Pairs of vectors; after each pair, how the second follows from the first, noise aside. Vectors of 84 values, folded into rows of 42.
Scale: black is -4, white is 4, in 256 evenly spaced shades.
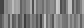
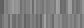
shrunk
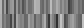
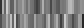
negated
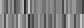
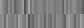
shrunk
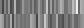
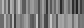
negated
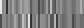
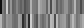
negated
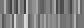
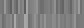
shrunk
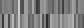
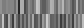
negated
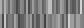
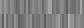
shrunk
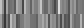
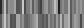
negated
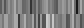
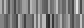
negated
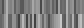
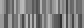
negated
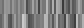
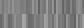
shrunk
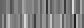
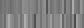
shrunk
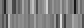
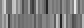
negated
